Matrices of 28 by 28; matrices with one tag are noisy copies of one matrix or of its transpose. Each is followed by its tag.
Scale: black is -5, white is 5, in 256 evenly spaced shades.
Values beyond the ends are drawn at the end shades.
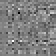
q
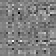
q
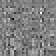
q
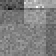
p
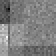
p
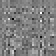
q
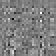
q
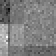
p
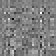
q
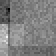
p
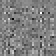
q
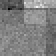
p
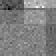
p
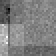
p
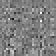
q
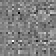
q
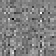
q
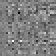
q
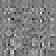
q
